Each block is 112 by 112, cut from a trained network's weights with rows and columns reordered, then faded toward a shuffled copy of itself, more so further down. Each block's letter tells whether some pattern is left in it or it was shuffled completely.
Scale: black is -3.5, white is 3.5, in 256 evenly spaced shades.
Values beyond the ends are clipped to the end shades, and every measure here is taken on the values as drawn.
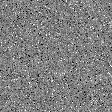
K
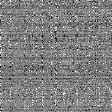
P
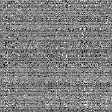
P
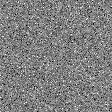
K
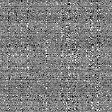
P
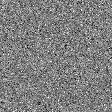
K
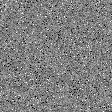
K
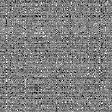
P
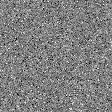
K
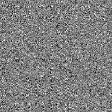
P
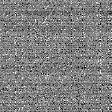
P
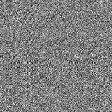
P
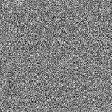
P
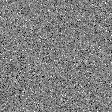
K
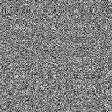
P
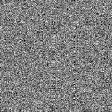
P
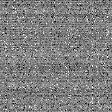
P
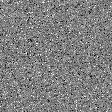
K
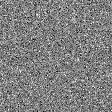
K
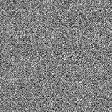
P
